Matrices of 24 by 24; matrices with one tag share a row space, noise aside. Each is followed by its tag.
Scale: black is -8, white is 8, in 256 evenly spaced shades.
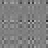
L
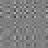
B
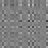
L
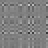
L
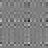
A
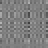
A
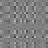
B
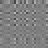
B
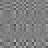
B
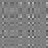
L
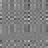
A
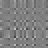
B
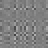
B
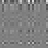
L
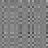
L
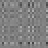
L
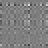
A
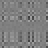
L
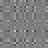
B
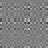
A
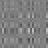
L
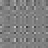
B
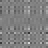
A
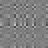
B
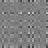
L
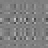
B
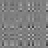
L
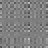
A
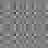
B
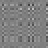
L
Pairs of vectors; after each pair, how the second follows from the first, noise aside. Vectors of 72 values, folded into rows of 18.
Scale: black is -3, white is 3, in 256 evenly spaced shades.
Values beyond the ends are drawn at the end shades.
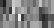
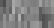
shrunk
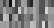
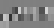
partly zeroed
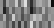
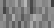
shrunk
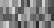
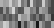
copied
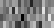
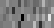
partly zeroed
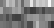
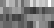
copied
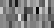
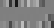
partly zeroed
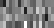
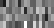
copied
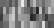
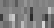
partly zeroed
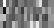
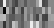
copied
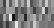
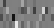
partly zeroed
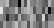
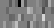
partly zeroed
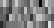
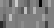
partly zeroed
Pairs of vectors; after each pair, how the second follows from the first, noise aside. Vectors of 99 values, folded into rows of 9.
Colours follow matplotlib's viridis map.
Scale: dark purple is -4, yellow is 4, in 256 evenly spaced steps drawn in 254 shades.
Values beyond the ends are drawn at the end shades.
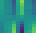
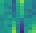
copied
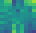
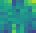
copied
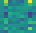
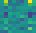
copied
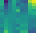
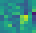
wrapped around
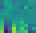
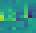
wrapped around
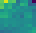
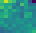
copied
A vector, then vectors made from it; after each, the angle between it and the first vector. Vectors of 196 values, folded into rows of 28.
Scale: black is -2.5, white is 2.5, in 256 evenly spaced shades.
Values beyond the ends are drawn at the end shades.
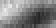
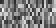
orthogonal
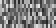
orthogonal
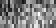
partly opposed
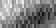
nearly parallel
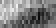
nearly parallel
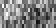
partly aligned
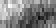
nearly parallel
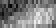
nearly opposite
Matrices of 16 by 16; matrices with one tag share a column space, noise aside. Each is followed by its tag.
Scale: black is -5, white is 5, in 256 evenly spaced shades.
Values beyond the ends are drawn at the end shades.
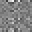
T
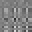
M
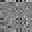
T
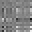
M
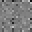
T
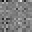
T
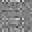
T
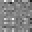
T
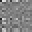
T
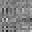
M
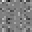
T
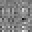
M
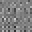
M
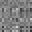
M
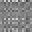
T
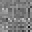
M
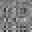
M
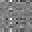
T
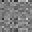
T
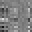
M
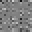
T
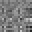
M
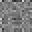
T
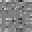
T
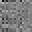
T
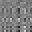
M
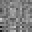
M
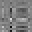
M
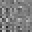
M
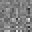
M
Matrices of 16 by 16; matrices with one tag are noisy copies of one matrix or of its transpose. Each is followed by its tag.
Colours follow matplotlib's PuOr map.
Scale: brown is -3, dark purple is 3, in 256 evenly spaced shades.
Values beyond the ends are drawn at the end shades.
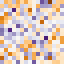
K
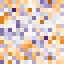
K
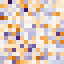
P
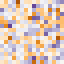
P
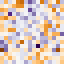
K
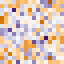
K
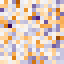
P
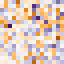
P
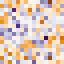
K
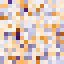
P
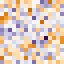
K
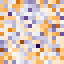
K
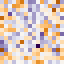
K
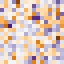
P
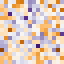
K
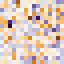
P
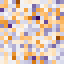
P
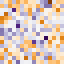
K
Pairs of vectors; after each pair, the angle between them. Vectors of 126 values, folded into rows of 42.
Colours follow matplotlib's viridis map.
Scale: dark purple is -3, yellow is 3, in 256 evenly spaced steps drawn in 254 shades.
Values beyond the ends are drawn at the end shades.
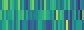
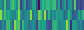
partly aligned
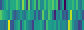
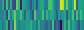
orthogonal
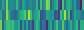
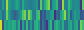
nearly parallel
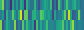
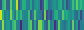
orthogonal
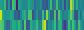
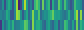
partly opposed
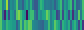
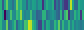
partly aligned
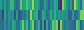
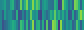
nearly parallel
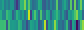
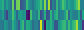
partly opposed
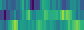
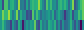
partly opposed
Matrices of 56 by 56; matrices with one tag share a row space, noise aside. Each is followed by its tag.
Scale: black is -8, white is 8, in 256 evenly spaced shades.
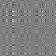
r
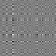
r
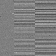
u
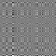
r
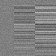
u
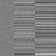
u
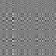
r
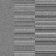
u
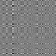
r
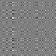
r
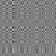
r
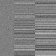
u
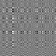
r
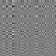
r
